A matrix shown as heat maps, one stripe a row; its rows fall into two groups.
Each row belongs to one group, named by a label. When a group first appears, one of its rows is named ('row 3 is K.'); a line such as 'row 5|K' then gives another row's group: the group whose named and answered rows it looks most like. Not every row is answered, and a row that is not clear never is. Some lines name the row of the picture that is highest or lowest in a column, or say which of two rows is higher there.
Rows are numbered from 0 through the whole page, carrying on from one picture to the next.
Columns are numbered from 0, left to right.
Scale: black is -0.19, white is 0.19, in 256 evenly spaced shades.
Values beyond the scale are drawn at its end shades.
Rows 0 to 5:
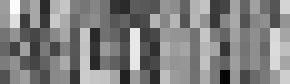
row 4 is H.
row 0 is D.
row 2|H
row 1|D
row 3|H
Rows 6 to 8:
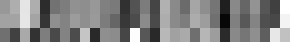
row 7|D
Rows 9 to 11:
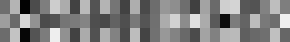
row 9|H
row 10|D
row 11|H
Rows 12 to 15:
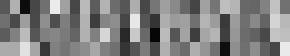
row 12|H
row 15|D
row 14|H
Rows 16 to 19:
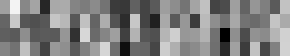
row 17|H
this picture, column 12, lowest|19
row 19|D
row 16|D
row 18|H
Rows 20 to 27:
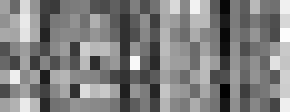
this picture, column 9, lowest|24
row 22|D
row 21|D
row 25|D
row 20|D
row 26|H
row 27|D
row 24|H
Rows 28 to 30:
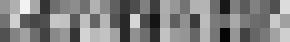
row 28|D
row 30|H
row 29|H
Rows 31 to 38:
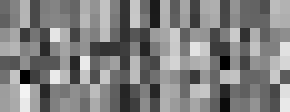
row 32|H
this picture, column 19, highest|34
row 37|D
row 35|H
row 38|D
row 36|H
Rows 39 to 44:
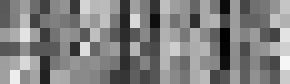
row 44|D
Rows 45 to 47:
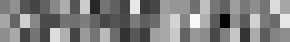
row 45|H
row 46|D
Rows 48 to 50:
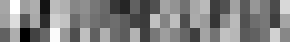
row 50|H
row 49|D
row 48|D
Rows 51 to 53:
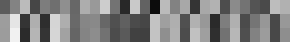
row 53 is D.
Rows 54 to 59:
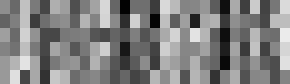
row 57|D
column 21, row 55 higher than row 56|Yes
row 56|D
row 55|H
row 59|D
